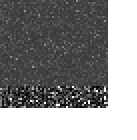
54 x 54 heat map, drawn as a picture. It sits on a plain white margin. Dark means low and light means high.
There is no overall slope. The values are skewed, with a long tail toward high values. The texture is fine-grained noise. On average the colour sits 30% of the way up the scale. Neither half mirrors the other. A horizontal seam about 80% of the way down splits the table, and the top part is calmer.
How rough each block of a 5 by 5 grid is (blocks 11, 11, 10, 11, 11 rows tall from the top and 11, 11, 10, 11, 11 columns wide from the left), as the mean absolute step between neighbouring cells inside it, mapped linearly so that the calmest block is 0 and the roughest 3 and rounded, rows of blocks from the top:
00000 / 00000 / 00000 / 00000 / 23333
